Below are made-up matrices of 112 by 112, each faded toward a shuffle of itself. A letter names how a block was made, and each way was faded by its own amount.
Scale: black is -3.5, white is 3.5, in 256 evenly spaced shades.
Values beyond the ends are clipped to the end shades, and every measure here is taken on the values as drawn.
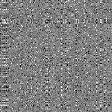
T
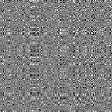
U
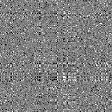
T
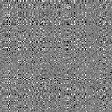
U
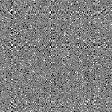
T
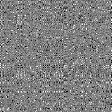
T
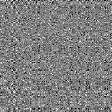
T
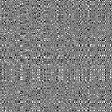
U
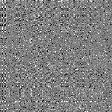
T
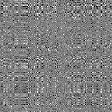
U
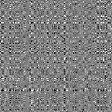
U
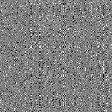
T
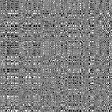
U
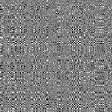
U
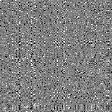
T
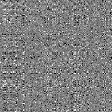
T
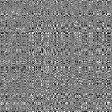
U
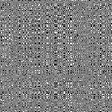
U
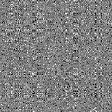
T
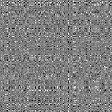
U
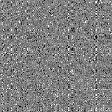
T
